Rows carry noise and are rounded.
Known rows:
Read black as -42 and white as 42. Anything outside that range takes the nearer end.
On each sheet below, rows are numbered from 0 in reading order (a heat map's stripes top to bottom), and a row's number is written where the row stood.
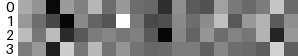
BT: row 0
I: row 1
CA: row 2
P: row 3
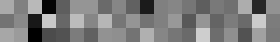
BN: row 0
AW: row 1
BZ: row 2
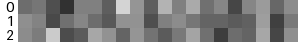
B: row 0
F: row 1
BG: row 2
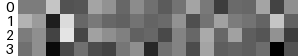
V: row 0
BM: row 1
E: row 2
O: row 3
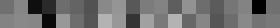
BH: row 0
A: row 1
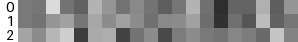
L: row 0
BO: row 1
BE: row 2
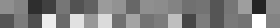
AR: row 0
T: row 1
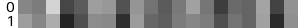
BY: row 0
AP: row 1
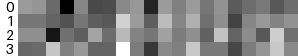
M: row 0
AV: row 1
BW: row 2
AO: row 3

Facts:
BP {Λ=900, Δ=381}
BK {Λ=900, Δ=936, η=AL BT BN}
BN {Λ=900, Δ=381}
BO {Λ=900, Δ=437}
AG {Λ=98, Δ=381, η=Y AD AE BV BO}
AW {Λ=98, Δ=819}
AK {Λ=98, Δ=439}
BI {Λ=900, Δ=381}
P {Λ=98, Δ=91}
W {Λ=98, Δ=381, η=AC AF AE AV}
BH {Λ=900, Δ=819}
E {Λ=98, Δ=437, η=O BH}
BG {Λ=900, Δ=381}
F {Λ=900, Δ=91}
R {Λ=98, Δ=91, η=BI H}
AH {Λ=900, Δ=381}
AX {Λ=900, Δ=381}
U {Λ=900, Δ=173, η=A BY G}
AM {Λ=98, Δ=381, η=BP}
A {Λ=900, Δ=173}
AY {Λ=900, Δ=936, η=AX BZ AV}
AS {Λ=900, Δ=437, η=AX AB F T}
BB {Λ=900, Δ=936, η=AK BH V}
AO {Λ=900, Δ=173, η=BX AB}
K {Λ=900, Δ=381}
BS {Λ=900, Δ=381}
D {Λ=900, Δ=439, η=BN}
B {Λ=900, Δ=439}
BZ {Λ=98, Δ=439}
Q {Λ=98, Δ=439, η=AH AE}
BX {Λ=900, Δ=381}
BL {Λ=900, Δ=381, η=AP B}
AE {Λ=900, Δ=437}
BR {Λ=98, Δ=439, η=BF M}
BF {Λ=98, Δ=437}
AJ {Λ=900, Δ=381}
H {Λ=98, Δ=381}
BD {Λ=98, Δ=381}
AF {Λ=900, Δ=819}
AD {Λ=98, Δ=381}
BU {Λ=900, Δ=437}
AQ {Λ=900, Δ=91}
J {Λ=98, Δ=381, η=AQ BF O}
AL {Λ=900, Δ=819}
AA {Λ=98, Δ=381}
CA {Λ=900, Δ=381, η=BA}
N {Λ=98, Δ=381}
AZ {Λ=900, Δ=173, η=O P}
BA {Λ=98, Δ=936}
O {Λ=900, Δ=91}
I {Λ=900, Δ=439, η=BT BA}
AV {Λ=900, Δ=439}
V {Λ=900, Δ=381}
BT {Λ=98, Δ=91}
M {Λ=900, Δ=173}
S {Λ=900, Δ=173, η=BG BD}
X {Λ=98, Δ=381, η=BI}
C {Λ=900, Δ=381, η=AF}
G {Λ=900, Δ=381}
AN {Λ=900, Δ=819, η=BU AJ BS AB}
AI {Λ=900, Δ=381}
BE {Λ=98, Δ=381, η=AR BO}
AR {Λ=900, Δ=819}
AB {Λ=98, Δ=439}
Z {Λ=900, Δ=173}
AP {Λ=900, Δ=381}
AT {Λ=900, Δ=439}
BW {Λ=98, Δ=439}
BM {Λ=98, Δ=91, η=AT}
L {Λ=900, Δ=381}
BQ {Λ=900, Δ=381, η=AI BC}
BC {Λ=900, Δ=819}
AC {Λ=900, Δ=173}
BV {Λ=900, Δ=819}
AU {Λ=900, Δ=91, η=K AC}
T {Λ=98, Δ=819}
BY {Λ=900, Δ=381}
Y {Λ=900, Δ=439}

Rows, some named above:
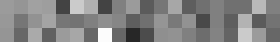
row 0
AD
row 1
AS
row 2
BK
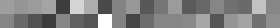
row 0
AD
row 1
D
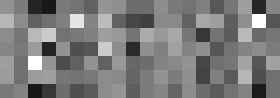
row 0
AL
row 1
BA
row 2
AE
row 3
S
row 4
C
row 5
AS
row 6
BH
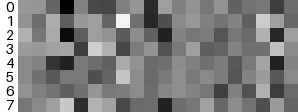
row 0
M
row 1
BK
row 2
BN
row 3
AD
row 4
AL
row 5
AN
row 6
BU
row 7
J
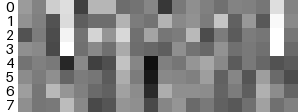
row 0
X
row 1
Q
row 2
T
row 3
R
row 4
AZ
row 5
BB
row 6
AY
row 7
AU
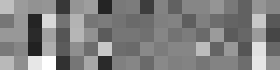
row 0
AM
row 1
P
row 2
BF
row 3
BR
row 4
W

